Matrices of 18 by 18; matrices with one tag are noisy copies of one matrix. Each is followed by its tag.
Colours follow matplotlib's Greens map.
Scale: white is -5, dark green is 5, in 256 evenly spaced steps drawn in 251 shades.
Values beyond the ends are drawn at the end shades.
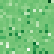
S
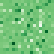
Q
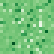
Q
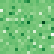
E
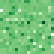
E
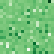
S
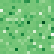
E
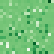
S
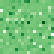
E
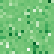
S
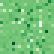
Q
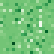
Q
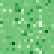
Q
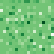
E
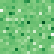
E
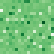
E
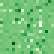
Q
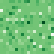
E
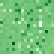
Q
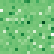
E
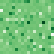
E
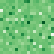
E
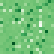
Q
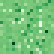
Q
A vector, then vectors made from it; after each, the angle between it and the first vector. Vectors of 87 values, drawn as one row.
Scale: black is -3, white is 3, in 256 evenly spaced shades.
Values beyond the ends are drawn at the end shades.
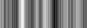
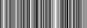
partly opposed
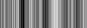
nearly opposite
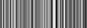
orthogonal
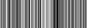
partly aligned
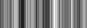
nearly opposite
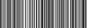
orthogonal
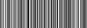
orthogonal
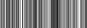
partly aligned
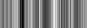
nearly opposite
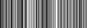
partly opposed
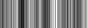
nearly opposite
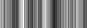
nearly parallel
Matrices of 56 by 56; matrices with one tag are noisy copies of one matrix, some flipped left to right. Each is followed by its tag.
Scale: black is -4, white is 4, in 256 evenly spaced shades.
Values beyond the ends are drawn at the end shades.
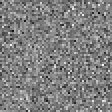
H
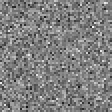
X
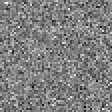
X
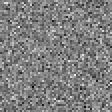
X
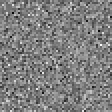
H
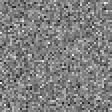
X
